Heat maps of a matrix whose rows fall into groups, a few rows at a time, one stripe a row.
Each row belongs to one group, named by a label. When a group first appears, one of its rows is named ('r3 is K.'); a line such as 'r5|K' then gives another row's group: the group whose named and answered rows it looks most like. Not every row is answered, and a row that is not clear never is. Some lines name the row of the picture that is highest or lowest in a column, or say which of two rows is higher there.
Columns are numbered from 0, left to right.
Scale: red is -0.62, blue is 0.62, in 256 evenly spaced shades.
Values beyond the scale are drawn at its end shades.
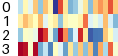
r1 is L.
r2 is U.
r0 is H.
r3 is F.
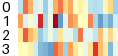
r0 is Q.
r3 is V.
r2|F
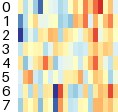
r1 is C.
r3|V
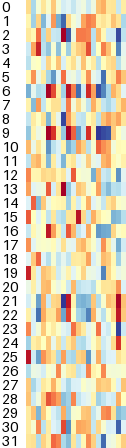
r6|U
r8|H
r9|U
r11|H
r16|U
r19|F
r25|F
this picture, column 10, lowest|15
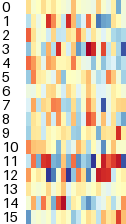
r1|U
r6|U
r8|L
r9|C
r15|C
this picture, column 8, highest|12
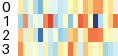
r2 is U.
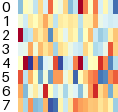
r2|F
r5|F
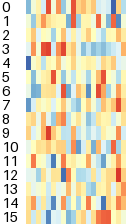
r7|C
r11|Q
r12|H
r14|Q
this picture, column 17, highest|0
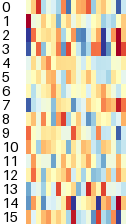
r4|U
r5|U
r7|C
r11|Q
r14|C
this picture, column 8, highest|0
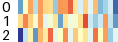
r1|L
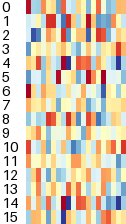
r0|F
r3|C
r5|L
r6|F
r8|U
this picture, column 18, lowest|3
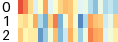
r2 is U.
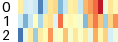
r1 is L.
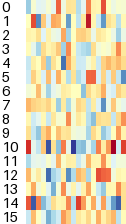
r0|L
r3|H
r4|H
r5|L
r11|L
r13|Q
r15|V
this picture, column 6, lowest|0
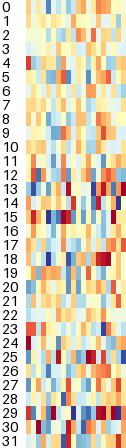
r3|L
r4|F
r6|L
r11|Q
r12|V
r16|Q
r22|L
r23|F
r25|L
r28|H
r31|H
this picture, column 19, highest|25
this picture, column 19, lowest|13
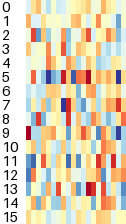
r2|V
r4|U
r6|U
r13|L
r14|V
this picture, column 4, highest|5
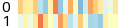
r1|U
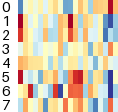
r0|C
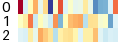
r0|F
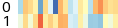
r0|H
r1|U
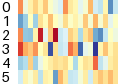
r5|H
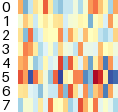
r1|C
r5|V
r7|L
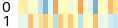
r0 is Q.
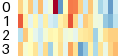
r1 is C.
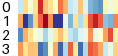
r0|U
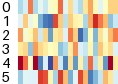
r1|V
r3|F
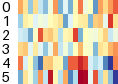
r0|Q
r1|C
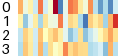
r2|C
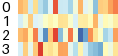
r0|Q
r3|U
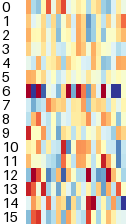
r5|F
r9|F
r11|V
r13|F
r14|L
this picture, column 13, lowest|14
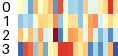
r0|H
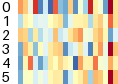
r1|C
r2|V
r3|C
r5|C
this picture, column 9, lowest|4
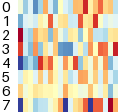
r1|L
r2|F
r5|L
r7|C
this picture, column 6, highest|2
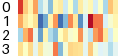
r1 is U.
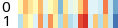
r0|L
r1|L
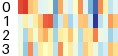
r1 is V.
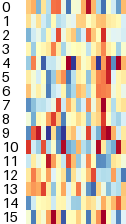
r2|L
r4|C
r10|F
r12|L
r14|C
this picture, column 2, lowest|9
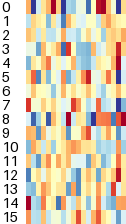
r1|H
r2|Q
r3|H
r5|V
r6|Q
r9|V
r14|F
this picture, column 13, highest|8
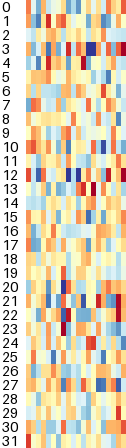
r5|U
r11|H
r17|F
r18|V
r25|Q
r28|H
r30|Q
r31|F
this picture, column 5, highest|25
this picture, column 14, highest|27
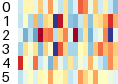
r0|L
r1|H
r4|F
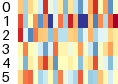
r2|F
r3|Q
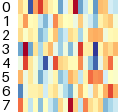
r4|Q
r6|C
